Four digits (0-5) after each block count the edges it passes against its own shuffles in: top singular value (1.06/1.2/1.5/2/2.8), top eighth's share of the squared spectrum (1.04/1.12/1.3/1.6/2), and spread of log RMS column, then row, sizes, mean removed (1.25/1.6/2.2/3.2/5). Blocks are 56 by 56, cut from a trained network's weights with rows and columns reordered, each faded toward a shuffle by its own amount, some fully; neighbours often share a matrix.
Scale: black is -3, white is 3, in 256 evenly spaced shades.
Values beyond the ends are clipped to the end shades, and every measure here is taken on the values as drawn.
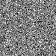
2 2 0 0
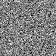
2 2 0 0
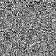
3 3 1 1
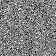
0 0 0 0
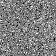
0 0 0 0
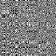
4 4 3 2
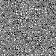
2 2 0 0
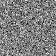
2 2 0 0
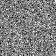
1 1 0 0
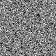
0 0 0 0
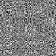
4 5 3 2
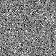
1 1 0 0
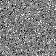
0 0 0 0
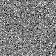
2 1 0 0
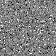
1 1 0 0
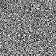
3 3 0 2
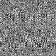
4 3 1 2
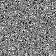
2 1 0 0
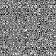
3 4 2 2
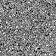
0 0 0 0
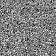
2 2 0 0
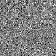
3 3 1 1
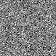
2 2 0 0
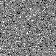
1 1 0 0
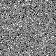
1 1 0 0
